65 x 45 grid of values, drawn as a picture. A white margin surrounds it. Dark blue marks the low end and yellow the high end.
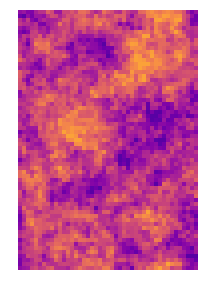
Ninth with the lowest average: middle right. Odd rows or columns: none. Grain: blotchy. Mirror symmetry: none. Ninth with the highest average: top right. Slope: none.
